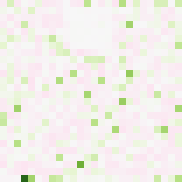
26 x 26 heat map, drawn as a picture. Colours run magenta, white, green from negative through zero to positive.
Calmest part: top middle. Histogram: skewed, a long tail of high values. Average level on the scale: 50%. Mirror symmetry: none. Grain: fine. Seam: none. Odd patch: calmer, in the top middle.
